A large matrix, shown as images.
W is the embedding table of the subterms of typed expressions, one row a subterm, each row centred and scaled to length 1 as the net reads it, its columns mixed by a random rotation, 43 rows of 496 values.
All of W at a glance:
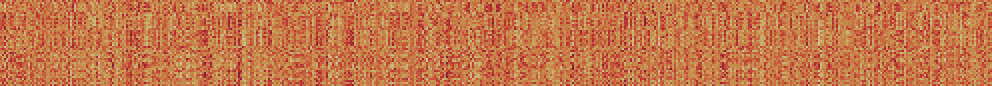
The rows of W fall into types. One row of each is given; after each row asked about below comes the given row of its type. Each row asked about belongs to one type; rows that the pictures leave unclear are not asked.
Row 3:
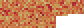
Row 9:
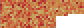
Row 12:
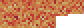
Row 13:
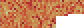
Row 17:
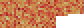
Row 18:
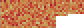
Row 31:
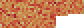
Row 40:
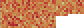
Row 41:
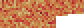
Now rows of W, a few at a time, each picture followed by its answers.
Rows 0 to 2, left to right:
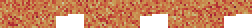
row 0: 40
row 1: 41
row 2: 17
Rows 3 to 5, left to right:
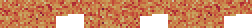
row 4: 17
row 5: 3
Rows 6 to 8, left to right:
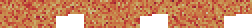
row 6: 12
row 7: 13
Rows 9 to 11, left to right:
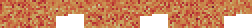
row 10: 12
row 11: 9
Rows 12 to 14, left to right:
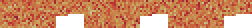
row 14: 18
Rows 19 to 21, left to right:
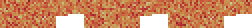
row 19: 40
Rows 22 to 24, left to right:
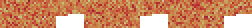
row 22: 40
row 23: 3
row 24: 12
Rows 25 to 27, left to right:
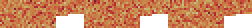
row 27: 41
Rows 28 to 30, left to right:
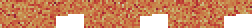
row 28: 31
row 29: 18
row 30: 17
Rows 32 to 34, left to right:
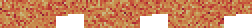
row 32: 31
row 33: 41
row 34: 13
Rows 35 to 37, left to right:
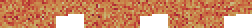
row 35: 12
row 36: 31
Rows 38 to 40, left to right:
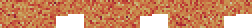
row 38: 31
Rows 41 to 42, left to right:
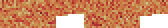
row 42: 40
